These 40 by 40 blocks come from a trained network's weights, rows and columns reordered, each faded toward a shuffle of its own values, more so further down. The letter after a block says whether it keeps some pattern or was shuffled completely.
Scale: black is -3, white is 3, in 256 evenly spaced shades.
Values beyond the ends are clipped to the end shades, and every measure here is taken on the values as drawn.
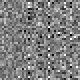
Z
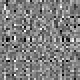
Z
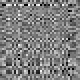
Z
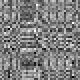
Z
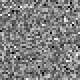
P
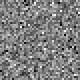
P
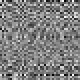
Z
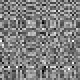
Z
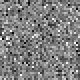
P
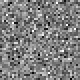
P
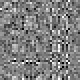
Z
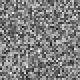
P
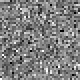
P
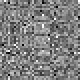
Z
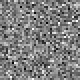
P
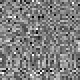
Z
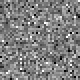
P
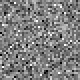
P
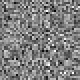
Z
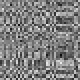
Z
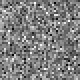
P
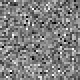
P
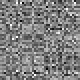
Z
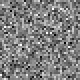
P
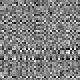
Z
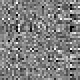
Z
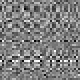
Z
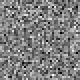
P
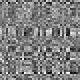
Z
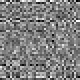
Z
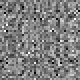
Z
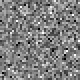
P
